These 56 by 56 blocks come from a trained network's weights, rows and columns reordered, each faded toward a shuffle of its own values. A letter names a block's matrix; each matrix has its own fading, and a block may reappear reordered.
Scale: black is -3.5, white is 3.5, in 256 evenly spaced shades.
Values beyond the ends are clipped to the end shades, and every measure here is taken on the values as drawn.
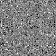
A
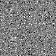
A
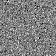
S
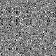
A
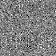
A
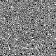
A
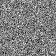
S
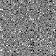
A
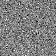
S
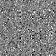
A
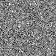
S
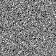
S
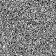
S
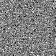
S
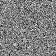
S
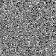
A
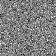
S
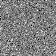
S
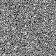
S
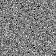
S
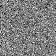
S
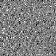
A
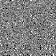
A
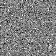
S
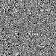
A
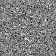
S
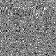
A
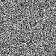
S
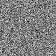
S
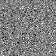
A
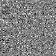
A
